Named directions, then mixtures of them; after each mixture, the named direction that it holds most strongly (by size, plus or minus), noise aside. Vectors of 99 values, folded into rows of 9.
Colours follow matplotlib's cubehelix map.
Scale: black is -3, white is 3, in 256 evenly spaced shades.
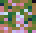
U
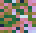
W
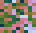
W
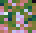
U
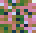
U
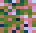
W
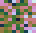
W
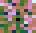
U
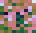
U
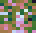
U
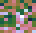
U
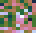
U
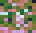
U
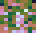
U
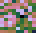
W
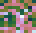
U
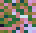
W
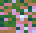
W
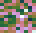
W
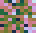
W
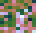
U
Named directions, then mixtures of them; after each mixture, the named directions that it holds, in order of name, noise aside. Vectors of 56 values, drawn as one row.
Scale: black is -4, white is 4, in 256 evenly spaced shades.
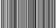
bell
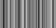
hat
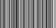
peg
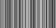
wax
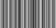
bell, hat, wax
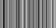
hat, peg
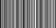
bell, peg, wax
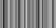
hat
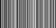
bell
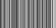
peg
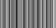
peg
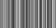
hat, wax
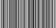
bell, hat, peg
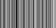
peg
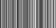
bell, wax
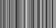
hat, peg, wax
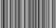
bell, hat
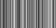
bell, hat
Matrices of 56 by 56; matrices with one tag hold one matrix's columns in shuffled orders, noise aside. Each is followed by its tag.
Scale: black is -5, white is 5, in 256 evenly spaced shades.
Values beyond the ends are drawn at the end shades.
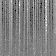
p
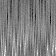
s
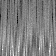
s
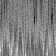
s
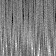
s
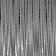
s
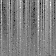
p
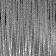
s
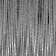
s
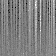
p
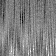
s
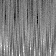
s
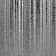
p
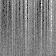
p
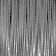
s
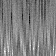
s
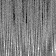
s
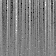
p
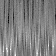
s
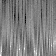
s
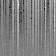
p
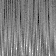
s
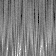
s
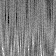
s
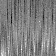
s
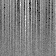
p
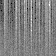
p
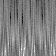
s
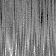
s
